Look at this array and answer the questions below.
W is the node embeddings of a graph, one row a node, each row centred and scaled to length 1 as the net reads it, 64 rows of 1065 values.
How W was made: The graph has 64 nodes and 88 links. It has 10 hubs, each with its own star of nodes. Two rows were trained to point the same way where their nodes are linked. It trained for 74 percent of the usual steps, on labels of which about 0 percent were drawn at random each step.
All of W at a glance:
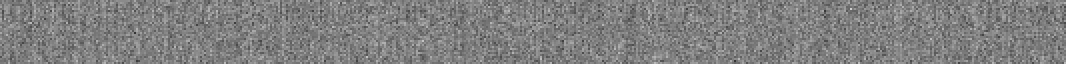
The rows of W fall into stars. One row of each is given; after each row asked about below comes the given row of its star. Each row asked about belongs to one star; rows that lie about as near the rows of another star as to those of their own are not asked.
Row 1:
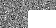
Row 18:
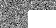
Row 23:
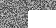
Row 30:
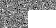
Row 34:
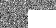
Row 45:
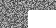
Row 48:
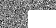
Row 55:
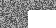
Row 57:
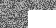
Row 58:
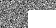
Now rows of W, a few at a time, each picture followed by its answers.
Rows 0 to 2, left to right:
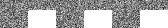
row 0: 57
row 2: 57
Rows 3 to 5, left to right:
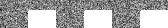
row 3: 30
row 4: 48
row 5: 30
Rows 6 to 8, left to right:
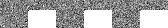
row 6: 55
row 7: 58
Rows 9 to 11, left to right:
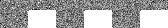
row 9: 55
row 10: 58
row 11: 58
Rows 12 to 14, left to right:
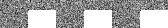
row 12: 58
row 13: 34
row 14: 30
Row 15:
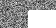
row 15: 45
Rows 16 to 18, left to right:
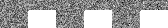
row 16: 48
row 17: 30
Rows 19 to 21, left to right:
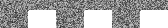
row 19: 48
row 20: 1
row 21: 18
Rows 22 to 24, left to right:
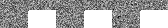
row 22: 23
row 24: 48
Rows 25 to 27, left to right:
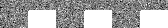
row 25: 1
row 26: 30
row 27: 55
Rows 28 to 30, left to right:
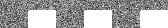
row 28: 30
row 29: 55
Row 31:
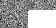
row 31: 57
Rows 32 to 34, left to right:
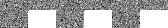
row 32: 58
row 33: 18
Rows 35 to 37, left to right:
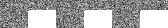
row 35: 58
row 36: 1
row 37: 18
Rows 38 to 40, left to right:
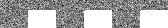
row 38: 18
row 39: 58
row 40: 48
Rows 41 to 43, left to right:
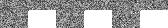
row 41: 23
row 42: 23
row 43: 1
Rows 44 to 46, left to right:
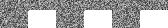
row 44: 48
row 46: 23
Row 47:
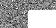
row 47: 18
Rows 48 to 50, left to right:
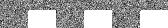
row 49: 23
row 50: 55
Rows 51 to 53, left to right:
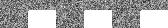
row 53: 23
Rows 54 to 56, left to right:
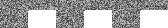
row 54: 30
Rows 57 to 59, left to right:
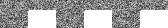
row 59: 57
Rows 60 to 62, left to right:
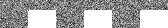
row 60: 57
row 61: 45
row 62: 34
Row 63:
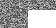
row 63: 48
